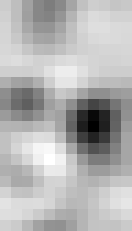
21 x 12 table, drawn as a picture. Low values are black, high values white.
Grain: blotchy. Calmest part: top right. Odd rows or columns: none. Average level on the scale: 70%. Histogram: skewed, a long tail of low values. Slope: none.
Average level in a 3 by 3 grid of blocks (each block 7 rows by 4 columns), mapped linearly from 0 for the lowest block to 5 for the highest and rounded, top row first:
445 | 320 | 444
